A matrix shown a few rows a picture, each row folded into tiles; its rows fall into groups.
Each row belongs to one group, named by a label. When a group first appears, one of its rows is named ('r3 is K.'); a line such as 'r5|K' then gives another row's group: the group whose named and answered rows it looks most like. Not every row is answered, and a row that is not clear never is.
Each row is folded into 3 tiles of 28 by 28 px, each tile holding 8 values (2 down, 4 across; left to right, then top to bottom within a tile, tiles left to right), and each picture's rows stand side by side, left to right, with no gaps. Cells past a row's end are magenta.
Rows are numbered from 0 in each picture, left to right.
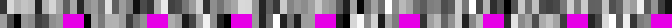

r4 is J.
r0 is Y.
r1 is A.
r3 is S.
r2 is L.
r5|J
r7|J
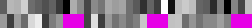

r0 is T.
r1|A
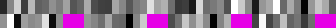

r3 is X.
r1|S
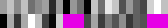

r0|A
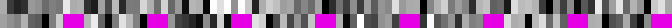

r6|T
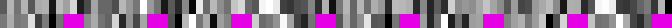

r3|T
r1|X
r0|X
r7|T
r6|J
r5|S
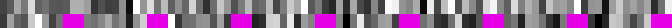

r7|A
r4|S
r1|S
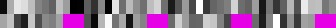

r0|X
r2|L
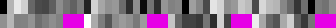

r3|T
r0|T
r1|T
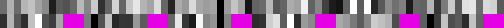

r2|X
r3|J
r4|L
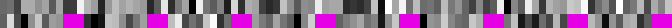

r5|A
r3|S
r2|L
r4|S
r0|A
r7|L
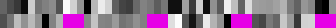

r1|T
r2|L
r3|A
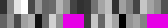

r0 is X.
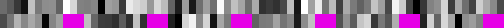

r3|S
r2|J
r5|X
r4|X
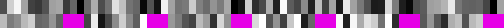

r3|L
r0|T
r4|T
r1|A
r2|A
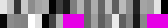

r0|A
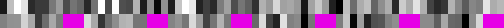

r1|L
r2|T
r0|T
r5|S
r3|X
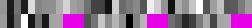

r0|S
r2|Y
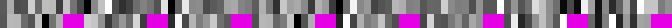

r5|A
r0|J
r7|S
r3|J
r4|L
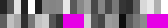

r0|L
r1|S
